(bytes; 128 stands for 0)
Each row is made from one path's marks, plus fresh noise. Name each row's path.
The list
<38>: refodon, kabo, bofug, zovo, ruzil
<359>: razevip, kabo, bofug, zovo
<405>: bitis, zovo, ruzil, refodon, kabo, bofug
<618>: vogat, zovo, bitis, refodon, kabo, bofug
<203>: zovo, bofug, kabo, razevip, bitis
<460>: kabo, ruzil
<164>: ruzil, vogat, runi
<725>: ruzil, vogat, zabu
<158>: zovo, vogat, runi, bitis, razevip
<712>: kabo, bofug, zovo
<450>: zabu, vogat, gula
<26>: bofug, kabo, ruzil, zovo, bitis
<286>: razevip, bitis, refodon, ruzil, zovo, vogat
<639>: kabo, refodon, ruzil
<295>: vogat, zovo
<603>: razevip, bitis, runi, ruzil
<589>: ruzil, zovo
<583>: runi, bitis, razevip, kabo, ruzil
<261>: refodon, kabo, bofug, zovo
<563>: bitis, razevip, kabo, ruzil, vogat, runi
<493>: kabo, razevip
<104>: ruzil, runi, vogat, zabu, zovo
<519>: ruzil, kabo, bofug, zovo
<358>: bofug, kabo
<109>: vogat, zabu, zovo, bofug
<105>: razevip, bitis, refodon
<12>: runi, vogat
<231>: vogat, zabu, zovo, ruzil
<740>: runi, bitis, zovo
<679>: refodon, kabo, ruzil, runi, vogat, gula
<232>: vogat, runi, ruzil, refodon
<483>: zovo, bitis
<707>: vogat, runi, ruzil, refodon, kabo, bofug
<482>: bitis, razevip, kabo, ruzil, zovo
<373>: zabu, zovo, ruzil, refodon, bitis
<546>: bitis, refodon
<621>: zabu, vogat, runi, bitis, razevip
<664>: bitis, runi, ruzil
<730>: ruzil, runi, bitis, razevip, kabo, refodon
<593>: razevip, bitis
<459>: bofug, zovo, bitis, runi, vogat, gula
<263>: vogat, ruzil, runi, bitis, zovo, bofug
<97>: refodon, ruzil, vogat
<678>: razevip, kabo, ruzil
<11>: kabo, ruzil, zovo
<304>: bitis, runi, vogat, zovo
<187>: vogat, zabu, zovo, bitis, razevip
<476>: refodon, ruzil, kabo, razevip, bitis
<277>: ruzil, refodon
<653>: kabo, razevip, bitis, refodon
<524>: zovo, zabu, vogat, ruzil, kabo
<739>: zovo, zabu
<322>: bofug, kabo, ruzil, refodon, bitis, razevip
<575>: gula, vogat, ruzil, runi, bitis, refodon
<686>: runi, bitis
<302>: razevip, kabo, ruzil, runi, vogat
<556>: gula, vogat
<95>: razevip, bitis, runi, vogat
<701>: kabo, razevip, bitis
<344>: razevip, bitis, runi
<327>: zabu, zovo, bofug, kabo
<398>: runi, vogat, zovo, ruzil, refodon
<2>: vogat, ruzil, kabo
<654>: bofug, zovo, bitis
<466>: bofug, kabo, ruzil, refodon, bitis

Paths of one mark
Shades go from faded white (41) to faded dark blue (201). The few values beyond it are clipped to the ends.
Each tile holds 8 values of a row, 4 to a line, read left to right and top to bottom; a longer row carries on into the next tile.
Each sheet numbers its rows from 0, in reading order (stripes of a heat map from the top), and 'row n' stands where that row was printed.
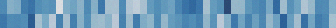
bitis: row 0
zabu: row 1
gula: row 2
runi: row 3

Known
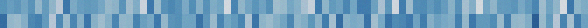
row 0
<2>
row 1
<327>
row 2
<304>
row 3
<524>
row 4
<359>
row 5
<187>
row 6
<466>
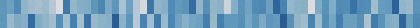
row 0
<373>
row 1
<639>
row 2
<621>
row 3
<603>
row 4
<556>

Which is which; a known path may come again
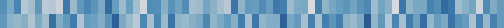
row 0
<739>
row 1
<664>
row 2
<524>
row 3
<322>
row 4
<466>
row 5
<678>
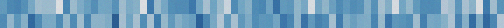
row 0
<286>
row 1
<405>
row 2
<575>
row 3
<158>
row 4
<187>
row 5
<295>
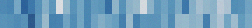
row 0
<344>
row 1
<621>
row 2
<725>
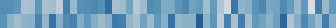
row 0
<109>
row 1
<164>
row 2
<639>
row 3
<654>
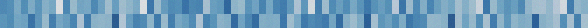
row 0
<304>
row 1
<261>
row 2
<556>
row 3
<359>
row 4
<358>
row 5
<38>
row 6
<373>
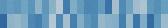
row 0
<2>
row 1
<12>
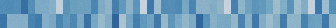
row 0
<302>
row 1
<712>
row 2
<263>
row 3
<327>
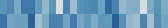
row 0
<203>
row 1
<603>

